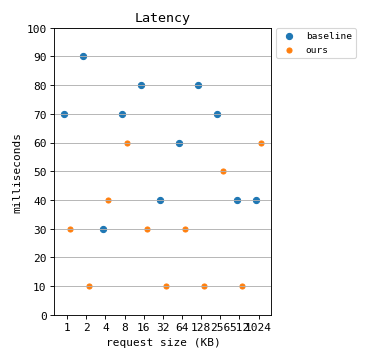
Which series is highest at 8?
baseline
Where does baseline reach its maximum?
2
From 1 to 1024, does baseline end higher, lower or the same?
lower
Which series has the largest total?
baseline
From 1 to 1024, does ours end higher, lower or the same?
higher
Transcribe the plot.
Title: Latency
x-axis: request size (KB), ticks 1 2 4 8 16 32 64 128 256 512 1024
y-axis: milliseconds, ticks 0 10 20 30 40 50 60 70 80 90 100
Legend: baseline, ours
Values:
baseline: 70 90 30 70 80 40 60 80 70 40 40
ours: 30 10 40 60 30 10 30 10 50 10 60
